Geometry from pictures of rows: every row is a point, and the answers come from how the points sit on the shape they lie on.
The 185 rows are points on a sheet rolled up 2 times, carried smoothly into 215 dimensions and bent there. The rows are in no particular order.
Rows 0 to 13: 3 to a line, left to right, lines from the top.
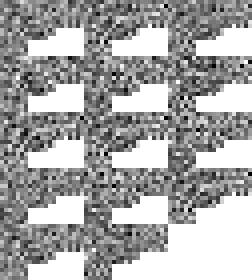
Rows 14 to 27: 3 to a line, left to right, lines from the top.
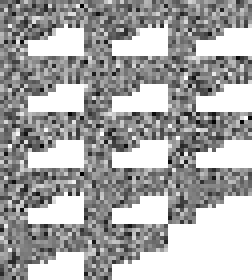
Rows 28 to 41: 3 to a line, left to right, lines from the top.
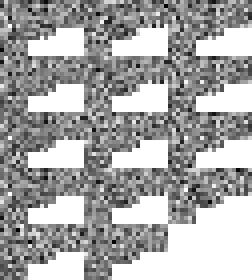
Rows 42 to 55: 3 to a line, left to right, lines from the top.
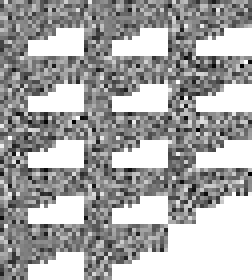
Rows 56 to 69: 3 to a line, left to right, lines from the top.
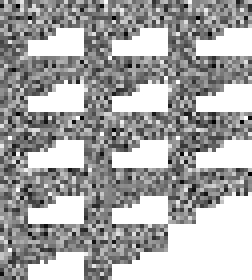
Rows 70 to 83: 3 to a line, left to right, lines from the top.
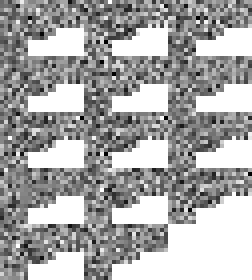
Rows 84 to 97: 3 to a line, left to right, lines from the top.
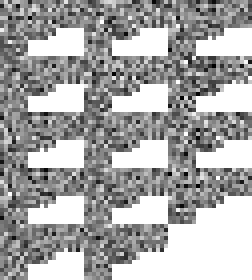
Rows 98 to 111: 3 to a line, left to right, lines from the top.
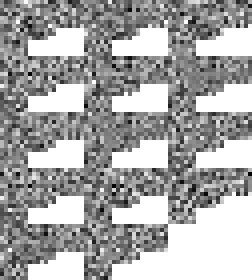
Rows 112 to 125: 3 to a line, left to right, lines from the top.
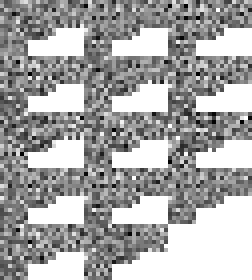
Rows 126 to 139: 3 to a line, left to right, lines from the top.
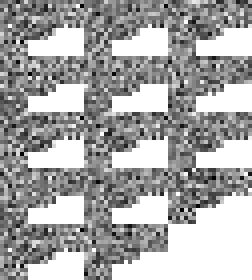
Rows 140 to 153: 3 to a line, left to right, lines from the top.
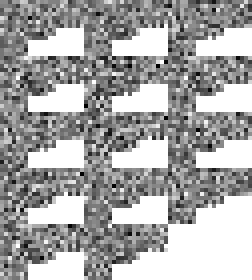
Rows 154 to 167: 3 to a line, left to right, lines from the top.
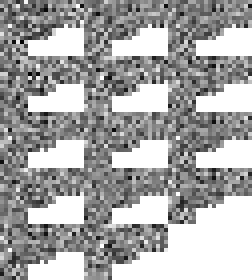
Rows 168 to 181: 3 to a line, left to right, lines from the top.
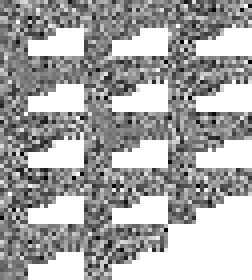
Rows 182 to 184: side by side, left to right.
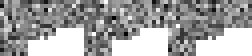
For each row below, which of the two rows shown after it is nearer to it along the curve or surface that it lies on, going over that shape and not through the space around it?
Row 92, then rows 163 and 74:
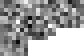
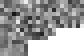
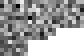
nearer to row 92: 74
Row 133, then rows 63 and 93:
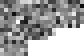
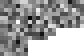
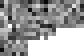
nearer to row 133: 63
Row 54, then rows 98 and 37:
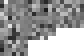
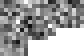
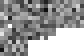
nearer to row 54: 37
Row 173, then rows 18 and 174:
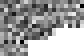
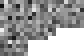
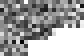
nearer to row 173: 174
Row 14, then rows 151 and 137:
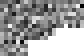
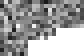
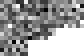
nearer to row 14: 137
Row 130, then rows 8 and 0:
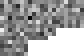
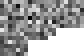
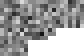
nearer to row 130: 0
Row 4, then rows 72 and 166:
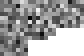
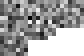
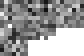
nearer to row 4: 72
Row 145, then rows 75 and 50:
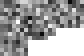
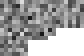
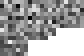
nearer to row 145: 50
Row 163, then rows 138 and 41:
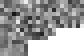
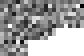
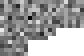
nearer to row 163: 41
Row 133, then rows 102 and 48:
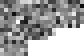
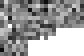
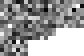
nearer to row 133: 48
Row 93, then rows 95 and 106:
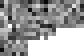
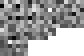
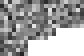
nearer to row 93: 106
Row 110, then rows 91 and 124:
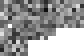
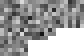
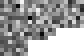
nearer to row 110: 91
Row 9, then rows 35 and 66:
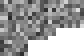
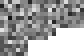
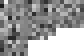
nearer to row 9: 66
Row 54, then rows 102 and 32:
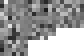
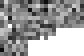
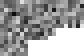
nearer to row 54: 32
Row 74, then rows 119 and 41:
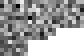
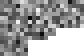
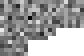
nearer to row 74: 119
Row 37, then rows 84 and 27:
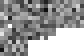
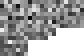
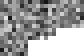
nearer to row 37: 27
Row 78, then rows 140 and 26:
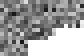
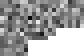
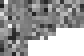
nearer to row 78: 140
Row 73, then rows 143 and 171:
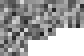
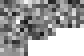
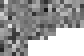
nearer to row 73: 171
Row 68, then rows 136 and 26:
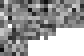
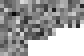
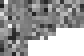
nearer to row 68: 136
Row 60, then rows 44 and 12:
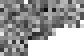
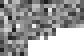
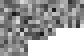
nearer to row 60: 12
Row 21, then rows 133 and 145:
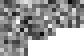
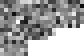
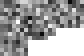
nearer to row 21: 145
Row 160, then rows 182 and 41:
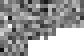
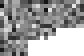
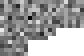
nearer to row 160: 182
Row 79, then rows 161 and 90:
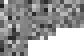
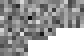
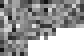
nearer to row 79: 161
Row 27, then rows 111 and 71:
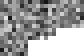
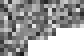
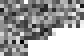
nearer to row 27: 111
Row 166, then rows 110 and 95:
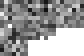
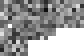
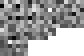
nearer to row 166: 110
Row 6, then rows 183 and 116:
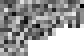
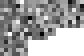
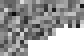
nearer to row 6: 183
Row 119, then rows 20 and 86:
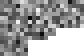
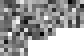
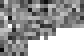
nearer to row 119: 20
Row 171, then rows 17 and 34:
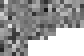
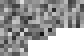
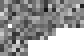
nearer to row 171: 17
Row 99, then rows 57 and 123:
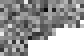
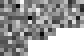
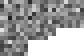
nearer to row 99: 123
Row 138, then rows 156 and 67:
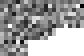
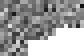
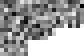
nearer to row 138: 67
